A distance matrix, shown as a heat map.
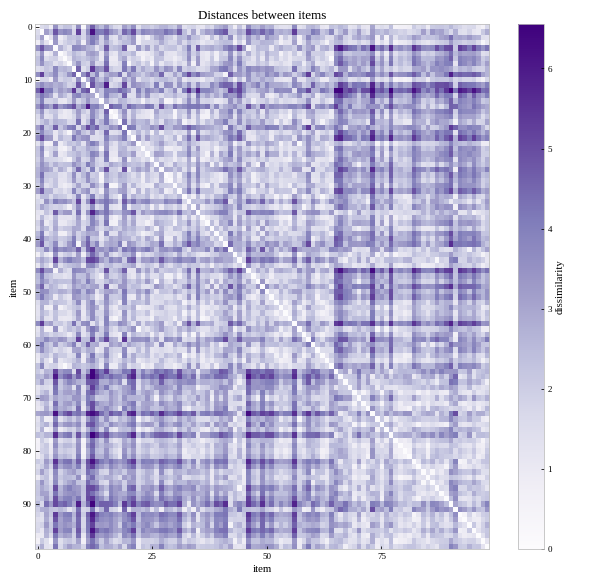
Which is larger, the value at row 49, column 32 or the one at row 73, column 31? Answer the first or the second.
the second
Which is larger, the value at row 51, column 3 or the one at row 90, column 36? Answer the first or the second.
the second
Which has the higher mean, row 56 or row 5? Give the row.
56
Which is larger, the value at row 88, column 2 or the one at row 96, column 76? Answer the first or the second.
the first
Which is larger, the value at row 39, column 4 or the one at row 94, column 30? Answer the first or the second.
the second
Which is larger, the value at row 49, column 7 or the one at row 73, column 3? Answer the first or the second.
the second
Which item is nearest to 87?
44
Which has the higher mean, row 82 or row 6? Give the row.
82
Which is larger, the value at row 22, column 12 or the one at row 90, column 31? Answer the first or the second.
the second
